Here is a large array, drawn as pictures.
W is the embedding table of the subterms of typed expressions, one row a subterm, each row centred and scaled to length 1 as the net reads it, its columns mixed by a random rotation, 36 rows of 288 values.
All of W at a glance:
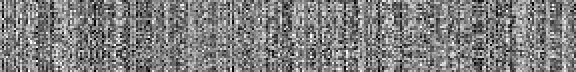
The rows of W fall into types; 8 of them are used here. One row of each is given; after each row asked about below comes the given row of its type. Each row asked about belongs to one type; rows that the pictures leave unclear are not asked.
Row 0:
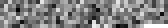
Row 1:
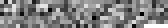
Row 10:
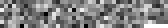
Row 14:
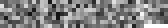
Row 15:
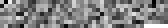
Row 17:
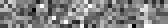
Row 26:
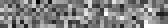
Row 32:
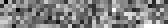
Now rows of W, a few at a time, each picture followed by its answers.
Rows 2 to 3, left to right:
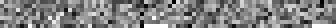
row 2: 15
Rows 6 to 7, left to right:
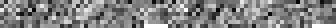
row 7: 15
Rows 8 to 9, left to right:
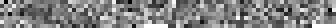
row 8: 32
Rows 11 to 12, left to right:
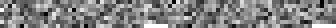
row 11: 10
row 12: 15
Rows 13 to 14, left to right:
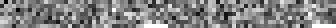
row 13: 32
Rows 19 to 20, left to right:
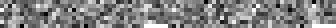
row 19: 10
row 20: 17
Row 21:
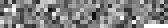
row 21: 1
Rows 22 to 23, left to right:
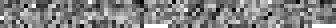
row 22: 26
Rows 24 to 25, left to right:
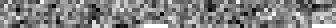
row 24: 0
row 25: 32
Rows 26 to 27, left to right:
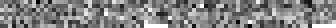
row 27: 26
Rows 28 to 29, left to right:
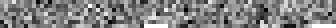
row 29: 0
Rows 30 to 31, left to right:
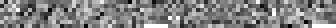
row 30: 15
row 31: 26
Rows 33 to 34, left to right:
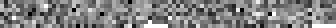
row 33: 14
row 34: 26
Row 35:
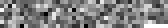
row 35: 10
